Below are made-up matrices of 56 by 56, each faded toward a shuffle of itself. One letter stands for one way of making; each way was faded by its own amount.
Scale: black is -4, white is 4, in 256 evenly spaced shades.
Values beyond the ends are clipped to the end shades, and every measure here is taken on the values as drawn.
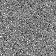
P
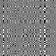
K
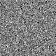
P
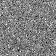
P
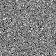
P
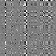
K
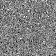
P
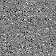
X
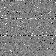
X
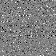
X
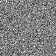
P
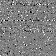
X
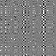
K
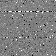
X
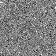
P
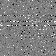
X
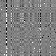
K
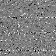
X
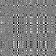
K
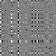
K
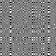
K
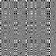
K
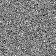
P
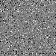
X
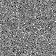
P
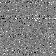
X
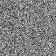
P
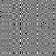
K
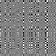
K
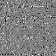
X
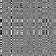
K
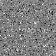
X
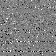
X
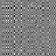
K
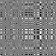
K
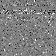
X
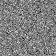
P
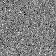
P
